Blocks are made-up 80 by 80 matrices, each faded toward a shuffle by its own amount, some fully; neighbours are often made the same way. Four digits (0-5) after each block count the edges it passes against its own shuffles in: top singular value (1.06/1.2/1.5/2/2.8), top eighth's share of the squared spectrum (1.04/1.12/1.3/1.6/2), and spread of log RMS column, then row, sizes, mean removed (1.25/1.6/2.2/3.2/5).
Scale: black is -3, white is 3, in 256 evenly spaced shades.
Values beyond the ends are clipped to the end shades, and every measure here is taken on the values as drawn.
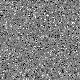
2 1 0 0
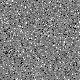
2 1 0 0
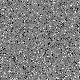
0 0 0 0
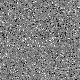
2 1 0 0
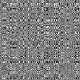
5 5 4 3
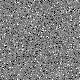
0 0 0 0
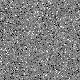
2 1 0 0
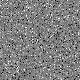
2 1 0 0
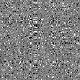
4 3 2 2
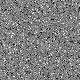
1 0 0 0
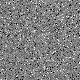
1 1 0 0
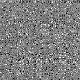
4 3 1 2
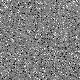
2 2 0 0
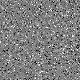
3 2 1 1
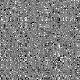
4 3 2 2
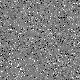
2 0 0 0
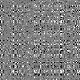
5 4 3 3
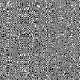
4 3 3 2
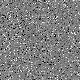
2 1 0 0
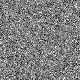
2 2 1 0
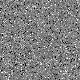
2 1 0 0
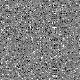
3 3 1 1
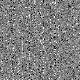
1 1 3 0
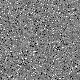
0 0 0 0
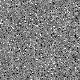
0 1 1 0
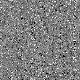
1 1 2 0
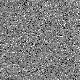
3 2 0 1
